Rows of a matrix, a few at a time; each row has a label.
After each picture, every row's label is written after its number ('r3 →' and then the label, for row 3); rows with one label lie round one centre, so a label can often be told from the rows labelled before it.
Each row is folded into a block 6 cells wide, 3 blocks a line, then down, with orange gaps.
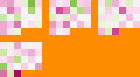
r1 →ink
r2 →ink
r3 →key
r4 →key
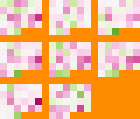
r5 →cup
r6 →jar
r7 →cup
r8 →cup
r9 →cup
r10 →cup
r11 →cup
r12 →ink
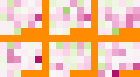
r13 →cup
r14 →cup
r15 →cup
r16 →cup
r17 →jar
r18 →key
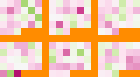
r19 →ink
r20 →jar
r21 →jar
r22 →key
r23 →ink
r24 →cup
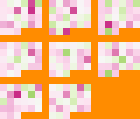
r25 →jar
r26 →key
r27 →jar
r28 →jar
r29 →cup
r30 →jar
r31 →ink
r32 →jar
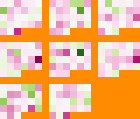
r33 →key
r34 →ink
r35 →cup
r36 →cup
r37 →ink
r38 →cup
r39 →ink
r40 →key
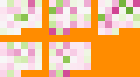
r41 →jar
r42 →key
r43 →ink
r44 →jar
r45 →key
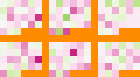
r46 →cup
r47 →key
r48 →jar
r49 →cup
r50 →key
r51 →jar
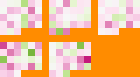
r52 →jar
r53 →key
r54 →jar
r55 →ink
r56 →cup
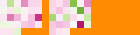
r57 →cup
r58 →ink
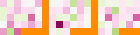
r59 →key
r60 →jar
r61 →cup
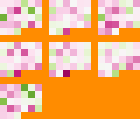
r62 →ink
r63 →key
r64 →ink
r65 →key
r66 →key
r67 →cup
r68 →ink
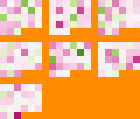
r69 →ink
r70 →jar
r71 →key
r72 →key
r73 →ink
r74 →cup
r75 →key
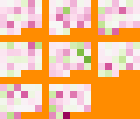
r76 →jar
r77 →cup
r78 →key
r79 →jar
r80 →ink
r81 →jar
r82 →key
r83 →key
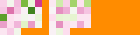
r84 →ink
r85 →jar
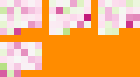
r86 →key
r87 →cup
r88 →cup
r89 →key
